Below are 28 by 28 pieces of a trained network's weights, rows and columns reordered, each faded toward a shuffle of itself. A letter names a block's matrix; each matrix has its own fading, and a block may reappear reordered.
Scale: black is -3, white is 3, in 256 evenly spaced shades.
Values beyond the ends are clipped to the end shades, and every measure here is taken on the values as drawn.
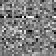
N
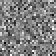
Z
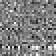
N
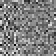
N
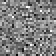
Z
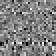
N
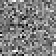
Z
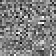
N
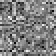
N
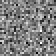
Z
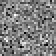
Z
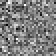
N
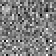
N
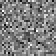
Z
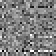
N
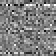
N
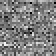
N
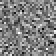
Z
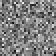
Z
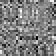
N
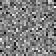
Z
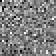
N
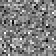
Z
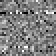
N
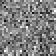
Z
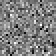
Z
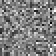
N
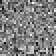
Z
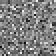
Z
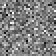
Z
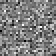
Z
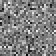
Z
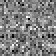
N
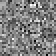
Z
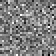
N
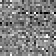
N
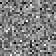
Z
